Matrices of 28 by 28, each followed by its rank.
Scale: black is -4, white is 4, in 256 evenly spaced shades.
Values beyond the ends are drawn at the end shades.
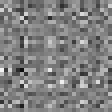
three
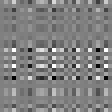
one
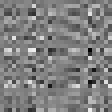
three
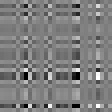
one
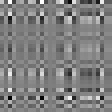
one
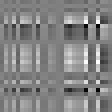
one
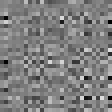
three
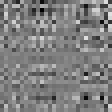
three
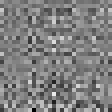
three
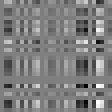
one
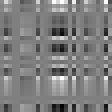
one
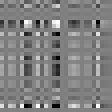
one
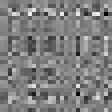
three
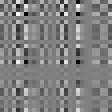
one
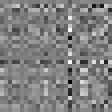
three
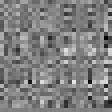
three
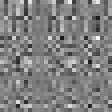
three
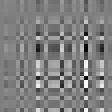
one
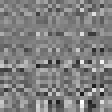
three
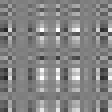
one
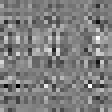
three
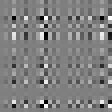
one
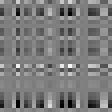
one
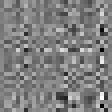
three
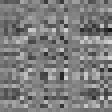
three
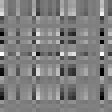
one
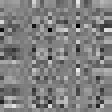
three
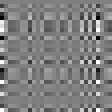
one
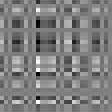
one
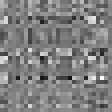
three
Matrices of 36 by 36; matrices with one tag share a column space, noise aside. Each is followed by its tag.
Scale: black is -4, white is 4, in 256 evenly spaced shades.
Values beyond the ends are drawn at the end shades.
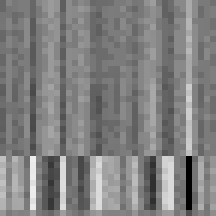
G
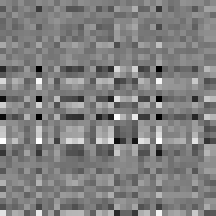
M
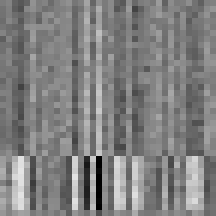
G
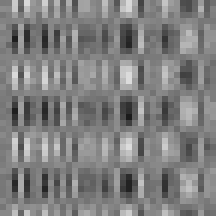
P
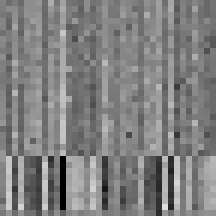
G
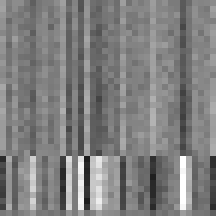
G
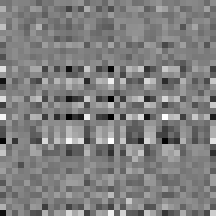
M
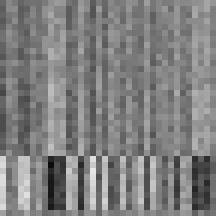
G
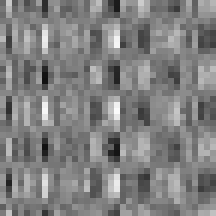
P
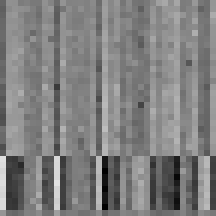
G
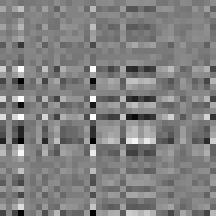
M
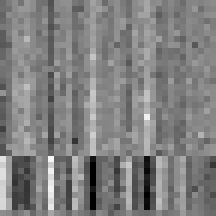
G
